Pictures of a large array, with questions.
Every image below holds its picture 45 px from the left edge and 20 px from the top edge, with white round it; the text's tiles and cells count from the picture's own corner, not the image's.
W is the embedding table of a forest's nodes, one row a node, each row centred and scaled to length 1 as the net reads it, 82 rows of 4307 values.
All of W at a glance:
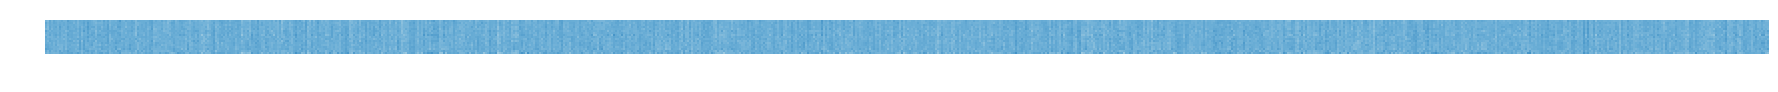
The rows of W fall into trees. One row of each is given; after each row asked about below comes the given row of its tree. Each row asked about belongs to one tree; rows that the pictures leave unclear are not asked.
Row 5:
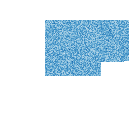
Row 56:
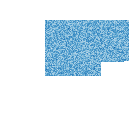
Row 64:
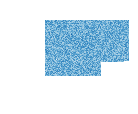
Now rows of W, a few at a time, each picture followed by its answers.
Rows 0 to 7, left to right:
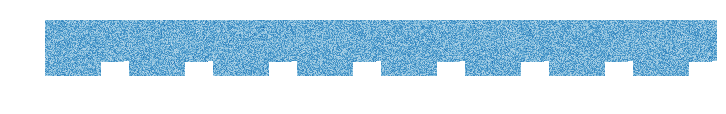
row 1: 5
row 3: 5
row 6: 64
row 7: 5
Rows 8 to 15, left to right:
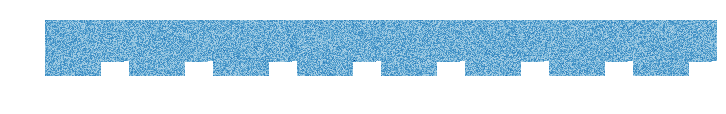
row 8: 56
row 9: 64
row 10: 5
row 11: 5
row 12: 56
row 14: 64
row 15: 64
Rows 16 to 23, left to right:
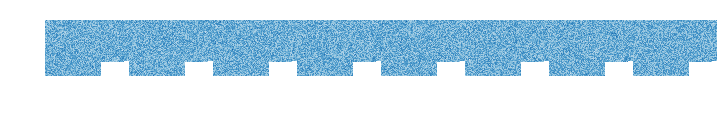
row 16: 5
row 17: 64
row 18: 64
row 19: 5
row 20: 64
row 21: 64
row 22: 5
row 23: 64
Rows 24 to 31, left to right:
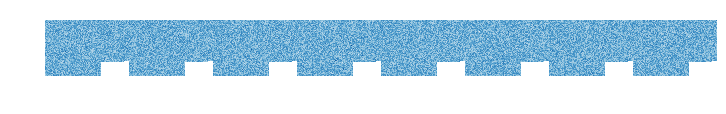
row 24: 5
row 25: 64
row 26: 56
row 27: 56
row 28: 56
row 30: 56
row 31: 64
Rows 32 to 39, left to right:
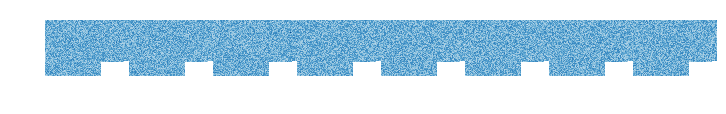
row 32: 64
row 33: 64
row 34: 5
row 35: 64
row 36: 64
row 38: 64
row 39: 64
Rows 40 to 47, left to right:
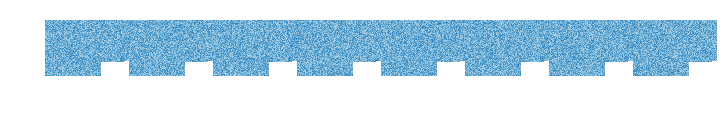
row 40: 5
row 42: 5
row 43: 56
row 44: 64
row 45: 5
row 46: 5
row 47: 56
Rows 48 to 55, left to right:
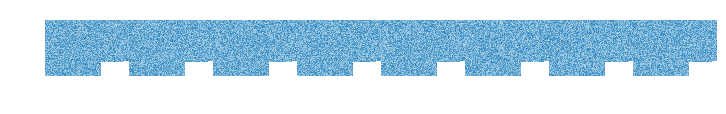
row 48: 64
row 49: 56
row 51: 64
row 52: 64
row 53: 5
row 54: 56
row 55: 56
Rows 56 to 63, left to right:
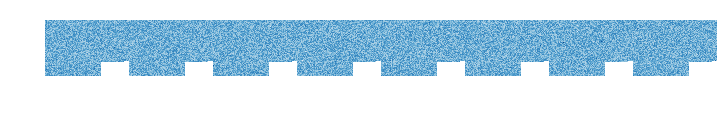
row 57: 64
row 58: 56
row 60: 56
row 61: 56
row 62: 64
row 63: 56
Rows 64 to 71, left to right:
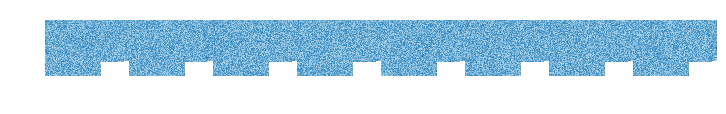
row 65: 5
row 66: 56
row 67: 56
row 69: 56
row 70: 56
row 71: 5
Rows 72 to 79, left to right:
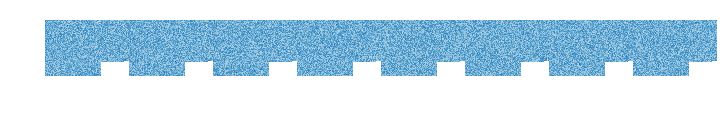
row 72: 56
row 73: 56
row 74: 56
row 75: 64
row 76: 64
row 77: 5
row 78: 5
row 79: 64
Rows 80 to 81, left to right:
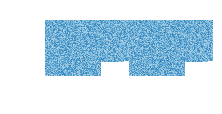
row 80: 64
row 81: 64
